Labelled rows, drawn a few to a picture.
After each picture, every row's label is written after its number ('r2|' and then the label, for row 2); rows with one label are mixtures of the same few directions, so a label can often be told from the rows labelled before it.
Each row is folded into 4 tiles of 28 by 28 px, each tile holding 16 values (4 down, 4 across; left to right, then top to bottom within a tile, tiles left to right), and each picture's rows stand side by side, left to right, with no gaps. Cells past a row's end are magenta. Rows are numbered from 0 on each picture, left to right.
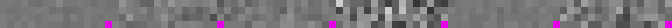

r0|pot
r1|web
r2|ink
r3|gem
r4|gem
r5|ink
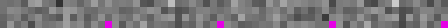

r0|pot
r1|pot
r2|web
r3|pot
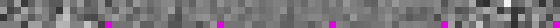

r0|ink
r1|ink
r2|ink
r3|web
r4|pot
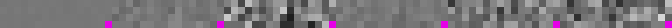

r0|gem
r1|ink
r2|ink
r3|ink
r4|gem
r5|web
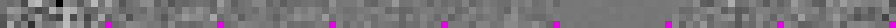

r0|pot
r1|web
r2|web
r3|pot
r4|ink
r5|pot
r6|pot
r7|web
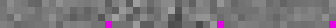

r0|web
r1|ink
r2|web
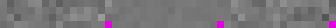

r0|web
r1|ink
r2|web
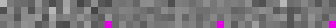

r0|gem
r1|pot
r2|pot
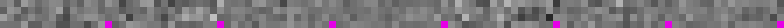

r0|ink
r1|web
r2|pot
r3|web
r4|web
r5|pot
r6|web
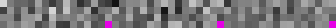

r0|gem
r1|gem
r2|gem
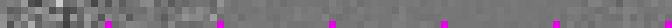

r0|pot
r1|web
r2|web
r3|ink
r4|gem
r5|pot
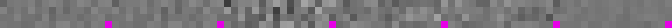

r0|gem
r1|gem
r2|gem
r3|web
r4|web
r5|ink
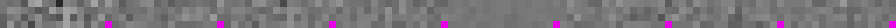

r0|pot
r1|web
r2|pot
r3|gem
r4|ink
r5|web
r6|ink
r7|pot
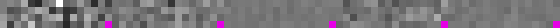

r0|pot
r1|pot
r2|gem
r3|web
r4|ink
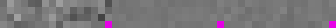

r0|web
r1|web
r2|ink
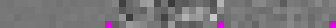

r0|web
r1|web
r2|pot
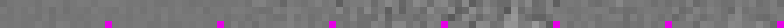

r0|gem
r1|gem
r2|pot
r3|gem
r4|ink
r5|pot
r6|ink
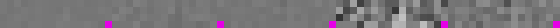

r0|ink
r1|ink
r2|pot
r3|ink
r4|pot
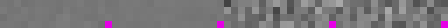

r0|ink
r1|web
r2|gem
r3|gem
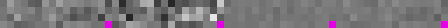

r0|web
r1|web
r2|gem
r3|web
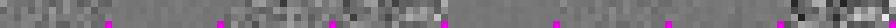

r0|gem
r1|gem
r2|pot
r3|web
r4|pot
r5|gem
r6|ink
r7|web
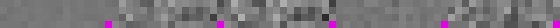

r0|ink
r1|web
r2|web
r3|pot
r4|ink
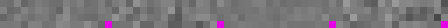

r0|ink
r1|ink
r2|web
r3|web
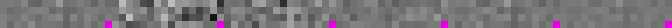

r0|pot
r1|web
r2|pot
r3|web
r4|pot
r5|pot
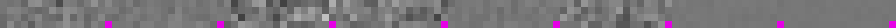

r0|pot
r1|ink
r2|web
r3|web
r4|gem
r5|ink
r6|web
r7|web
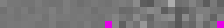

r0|gem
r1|pot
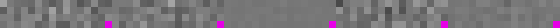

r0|gem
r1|pot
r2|pot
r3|gem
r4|pot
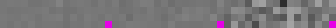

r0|pot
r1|web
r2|pot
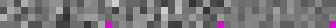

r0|ink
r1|gem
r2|gem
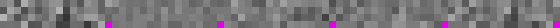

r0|ink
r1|gem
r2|web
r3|ink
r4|ink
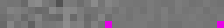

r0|pot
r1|gem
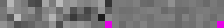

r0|web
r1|pot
